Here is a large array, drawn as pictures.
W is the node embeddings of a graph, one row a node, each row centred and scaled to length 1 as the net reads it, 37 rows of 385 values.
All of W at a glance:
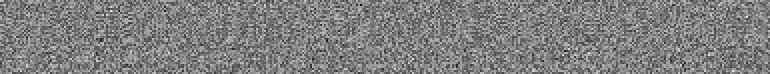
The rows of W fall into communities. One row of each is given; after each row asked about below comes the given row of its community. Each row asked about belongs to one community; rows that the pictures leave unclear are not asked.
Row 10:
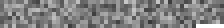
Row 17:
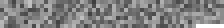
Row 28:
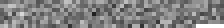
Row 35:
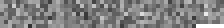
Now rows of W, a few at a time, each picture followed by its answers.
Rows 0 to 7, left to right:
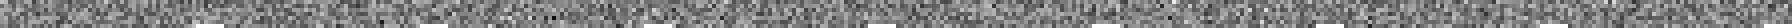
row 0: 17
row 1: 28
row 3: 17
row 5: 17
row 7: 17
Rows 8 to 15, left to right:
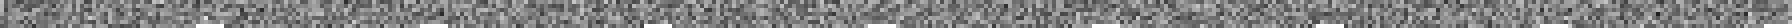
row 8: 35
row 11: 28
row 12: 17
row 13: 28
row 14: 10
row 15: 17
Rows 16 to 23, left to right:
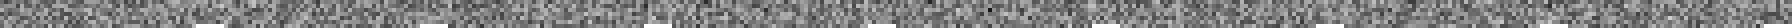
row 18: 35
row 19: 10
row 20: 10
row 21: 35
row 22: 17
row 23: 28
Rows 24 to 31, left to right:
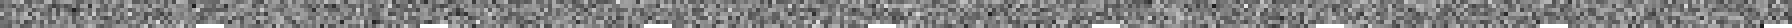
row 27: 10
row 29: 35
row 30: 28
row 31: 10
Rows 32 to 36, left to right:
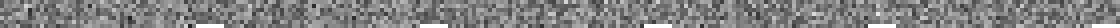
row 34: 10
